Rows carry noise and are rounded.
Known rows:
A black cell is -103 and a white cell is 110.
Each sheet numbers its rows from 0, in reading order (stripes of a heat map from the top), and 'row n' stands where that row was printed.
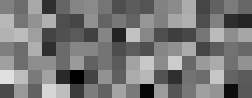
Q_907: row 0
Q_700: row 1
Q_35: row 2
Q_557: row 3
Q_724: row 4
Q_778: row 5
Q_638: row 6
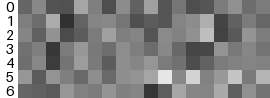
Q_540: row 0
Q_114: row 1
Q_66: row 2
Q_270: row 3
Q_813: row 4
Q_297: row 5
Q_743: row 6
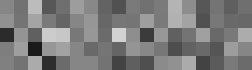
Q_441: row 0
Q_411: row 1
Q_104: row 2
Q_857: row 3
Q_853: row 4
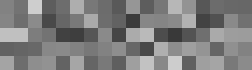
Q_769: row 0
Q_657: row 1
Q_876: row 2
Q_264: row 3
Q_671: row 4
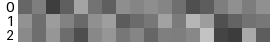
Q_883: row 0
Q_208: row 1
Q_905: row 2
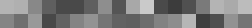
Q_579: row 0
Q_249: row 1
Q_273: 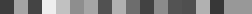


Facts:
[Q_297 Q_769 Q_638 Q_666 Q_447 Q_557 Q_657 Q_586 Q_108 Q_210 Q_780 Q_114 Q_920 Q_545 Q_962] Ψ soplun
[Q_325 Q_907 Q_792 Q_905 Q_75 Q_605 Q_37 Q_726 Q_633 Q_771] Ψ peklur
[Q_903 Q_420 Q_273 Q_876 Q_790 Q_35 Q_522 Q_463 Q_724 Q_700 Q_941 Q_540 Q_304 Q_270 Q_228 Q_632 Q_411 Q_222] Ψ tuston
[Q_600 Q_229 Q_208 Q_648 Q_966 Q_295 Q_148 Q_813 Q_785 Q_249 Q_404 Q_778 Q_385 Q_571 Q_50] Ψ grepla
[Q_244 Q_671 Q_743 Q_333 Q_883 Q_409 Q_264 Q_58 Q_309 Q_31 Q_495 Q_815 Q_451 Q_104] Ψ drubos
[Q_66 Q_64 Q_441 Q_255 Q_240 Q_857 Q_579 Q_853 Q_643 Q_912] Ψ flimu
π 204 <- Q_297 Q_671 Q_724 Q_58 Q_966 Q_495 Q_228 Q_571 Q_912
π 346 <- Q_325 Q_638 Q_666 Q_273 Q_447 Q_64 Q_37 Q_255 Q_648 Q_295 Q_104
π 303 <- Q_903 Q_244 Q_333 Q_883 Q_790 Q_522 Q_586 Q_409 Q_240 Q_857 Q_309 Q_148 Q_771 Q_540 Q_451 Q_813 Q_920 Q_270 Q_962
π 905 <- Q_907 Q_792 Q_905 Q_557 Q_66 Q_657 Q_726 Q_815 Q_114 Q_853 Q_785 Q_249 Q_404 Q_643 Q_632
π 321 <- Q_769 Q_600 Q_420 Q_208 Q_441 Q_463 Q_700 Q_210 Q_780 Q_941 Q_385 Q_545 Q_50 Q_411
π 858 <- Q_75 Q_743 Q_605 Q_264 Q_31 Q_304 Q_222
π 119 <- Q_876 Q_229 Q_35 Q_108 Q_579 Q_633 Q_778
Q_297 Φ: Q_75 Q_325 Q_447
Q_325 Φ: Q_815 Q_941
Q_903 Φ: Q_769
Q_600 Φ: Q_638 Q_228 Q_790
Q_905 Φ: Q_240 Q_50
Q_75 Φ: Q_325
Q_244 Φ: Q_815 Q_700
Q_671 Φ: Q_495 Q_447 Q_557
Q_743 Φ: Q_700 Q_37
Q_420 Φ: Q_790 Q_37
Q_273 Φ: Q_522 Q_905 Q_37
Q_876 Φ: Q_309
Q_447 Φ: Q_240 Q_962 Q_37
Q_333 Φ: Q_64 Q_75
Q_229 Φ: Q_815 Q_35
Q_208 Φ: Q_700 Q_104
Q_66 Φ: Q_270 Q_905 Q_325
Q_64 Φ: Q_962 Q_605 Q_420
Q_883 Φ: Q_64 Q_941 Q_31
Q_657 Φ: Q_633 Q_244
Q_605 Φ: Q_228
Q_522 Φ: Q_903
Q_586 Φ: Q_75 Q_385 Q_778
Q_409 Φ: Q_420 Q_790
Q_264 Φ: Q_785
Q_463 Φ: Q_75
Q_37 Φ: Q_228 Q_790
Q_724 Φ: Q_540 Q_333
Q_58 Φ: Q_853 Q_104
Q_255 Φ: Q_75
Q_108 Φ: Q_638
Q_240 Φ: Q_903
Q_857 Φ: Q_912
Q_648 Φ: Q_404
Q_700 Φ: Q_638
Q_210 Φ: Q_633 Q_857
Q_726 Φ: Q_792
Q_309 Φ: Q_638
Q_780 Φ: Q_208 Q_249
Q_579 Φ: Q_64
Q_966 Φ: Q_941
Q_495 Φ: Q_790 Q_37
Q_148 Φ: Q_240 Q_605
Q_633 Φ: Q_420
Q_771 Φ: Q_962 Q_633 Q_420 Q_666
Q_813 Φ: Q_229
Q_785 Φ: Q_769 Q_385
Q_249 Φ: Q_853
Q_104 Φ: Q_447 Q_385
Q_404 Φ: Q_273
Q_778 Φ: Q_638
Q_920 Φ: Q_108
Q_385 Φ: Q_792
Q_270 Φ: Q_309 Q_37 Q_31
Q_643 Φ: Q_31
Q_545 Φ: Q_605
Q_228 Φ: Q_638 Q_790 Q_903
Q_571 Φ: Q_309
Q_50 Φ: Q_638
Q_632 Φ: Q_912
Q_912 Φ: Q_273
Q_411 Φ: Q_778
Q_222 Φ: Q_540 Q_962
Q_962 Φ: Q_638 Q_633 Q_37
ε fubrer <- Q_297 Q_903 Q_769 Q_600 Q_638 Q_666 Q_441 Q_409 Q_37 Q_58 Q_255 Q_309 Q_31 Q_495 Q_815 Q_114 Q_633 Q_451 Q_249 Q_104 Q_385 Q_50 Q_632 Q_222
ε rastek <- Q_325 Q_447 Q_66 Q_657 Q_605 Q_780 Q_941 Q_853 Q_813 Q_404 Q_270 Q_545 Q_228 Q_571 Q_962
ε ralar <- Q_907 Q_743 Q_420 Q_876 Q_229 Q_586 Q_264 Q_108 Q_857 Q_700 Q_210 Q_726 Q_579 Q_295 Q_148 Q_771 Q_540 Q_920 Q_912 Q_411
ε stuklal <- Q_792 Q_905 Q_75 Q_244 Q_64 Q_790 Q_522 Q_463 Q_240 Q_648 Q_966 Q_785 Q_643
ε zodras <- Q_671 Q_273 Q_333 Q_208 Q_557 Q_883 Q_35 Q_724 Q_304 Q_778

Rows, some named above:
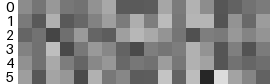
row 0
Q_210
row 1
Q_463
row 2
Q_586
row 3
Q_941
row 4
Q_411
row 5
Q_495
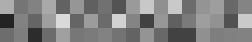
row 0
Q_571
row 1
Q_325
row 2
Q_771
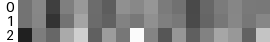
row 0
Q_920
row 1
Q_244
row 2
Q_255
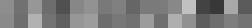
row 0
Q_905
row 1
Q_545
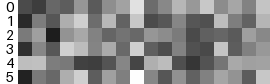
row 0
Q_75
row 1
Q_64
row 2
Q_857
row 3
Q_447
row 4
Q_876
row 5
Q_255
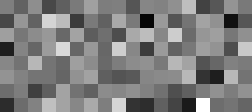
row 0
Q_66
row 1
Q_638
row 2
Q_58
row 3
Q_325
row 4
Q_385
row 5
Q_404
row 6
Q_883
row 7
Q_37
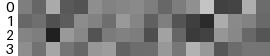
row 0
Q_785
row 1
Q_409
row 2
Q_962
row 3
Q_780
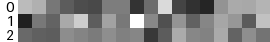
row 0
Q_633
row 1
Q_255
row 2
Q_743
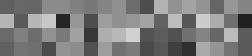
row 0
Q_264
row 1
Q_228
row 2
Q_903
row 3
Q_790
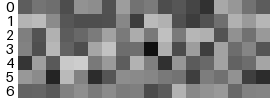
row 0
Q_790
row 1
Q_229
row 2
Q_463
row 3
Q_420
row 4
Q_648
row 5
Q_309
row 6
Q_222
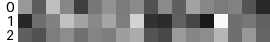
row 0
Q_600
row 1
Q_37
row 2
Q_605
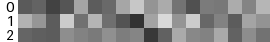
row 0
Q_333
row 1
Q_912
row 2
Q_743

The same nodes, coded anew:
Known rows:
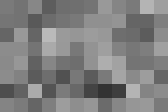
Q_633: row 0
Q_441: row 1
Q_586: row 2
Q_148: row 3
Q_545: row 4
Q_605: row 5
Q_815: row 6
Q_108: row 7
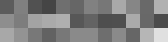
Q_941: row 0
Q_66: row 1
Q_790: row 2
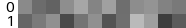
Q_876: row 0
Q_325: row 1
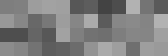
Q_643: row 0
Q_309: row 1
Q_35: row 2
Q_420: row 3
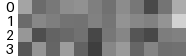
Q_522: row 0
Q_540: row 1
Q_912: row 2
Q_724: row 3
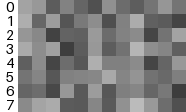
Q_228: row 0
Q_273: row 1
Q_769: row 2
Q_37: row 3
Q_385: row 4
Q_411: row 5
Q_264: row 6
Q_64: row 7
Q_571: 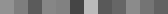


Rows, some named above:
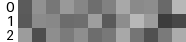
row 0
Q_333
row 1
Q_255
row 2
Q_857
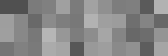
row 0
Q_813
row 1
Q_600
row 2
Q_148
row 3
Q_883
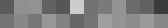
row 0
Q_104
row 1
Q_579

